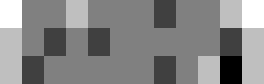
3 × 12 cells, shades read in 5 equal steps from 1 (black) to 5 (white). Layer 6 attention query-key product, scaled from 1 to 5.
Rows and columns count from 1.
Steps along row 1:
down same up down same same down up same up up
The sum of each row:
41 35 35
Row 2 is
4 3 2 3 2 3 3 3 3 3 2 4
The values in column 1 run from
4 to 5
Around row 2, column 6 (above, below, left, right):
3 3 2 3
